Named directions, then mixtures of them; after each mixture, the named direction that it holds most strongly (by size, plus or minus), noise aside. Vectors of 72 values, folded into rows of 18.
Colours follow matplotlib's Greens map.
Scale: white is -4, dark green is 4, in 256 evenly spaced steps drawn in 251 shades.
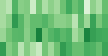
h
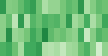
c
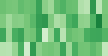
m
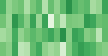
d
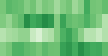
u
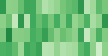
c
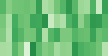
m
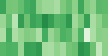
c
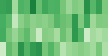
h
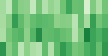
h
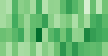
h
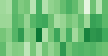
h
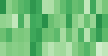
c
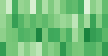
h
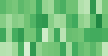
m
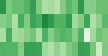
c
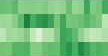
u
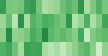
c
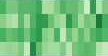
m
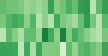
m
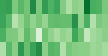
h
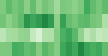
u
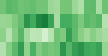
u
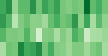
h
